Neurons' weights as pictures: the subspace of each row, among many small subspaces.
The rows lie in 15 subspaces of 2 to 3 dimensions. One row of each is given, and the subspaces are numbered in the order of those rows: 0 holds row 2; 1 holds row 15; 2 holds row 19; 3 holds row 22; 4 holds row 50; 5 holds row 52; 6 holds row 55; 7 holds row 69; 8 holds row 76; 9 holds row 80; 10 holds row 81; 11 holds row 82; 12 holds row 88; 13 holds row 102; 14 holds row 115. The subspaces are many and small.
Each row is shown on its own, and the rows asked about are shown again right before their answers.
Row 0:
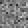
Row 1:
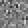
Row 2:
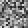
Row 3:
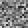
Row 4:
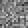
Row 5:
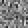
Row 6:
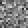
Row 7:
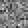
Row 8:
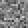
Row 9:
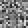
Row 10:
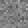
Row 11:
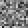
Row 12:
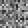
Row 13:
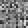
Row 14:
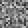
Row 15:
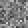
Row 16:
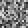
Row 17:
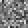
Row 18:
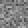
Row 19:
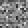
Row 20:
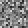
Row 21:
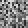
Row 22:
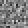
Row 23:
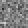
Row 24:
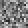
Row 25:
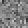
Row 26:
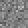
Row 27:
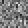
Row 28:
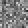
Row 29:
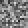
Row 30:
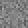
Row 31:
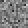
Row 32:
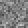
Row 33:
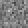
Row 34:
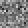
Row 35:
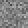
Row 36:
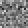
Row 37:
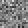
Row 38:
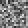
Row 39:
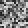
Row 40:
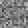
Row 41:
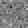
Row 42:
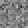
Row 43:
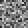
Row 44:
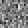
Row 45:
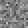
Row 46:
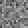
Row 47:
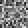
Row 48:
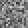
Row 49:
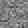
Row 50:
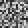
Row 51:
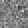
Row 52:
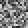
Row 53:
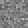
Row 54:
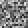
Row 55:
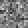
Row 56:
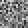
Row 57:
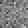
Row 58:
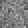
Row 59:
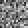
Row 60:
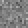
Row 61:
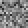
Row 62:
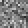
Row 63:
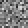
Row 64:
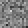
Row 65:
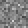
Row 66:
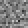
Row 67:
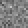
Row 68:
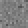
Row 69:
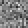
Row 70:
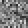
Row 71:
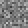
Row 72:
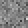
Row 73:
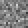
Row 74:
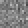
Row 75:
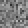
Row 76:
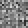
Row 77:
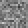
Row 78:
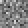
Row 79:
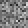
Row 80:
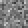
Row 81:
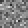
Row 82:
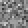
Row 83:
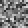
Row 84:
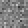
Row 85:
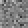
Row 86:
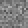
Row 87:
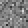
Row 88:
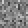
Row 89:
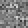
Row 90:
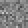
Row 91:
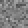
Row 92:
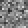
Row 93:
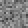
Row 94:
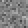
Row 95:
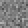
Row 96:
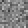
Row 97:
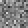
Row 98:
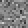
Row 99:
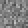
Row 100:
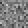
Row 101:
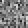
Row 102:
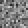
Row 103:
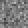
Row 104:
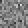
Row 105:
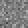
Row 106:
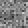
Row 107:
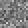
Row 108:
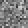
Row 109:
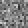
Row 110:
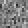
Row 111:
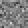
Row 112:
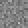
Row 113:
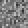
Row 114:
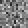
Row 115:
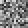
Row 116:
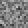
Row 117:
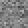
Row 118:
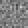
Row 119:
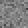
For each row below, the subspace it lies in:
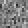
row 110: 3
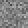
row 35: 4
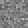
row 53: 10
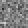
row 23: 11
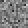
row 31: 10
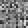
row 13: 8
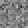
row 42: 2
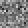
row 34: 2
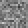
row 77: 9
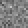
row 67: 2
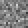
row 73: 3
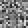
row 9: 8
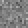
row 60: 7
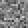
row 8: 9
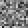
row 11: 4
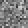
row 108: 0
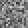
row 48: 0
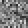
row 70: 11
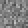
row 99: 3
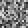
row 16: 14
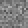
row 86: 2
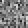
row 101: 12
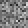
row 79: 1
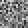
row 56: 4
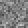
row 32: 14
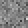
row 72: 1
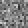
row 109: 12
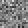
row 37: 4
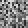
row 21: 4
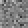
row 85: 14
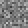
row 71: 5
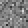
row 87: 0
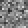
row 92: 12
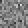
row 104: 12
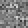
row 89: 8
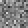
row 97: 14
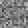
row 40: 5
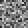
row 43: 10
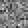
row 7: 6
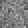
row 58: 11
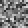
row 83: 10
